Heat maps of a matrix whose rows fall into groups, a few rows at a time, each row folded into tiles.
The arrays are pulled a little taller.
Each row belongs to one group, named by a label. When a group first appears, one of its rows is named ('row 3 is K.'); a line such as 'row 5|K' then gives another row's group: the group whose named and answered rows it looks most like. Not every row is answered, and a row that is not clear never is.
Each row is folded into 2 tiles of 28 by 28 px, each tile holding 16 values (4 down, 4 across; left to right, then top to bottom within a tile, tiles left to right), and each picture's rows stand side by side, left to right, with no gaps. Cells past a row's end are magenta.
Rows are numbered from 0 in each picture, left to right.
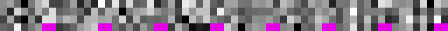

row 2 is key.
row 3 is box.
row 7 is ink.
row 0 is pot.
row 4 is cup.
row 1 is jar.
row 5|cup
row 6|ink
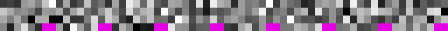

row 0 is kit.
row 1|pot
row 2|box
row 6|key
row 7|key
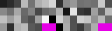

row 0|kit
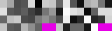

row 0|cup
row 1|pot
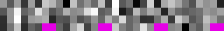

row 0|ink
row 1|jar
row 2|key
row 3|cup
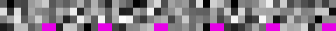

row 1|box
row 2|jar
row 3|ink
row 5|key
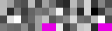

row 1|kit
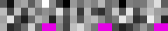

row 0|kit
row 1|kit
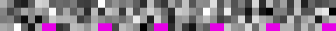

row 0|pot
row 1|jar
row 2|box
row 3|ink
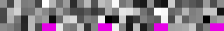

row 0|ink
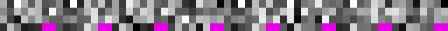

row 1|jar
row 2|box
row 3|cup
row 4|jar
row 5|pot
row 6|jar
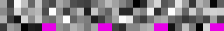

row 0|box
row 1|key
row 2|jar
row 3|pot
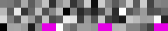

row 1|cup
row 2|ink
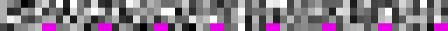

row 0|jar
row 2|box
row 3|box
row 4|ink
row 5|key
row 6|pot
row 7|ink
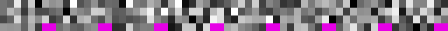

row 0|ink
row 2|jar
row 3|pot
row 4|ink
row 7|box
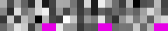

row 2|jar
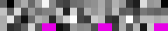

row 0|kit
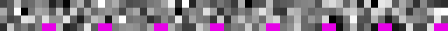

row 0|box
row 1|kit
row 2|key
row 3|key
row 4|jar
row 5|ink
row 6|ink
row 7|pot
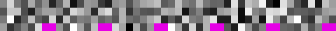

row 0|pot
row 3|cup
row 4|pot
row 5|cup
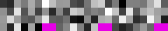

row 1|pot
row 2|kit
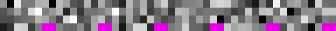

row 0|jar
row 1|cup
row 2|kit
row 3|ink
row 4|key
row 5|box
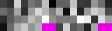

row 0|jar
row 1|box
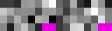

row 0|kit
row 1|jar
